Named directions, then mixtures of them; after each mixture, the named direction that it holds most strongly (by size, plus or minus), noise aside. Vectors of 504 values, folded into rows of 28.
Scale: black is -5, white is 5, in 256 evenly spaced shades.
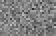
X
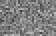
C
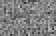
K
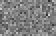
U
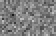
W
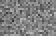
C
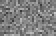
C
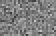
C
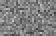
C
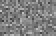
C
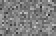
U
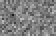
W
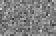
U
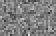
K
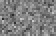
W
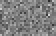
U
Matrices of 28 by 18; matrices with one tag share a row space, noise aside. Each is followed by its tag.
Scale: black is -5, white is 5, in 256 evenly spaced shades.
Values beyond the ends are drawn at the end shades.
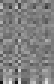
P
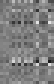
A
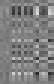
A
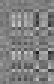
A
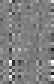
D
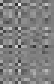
P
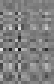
P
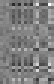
A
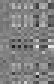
A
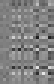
A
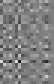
P
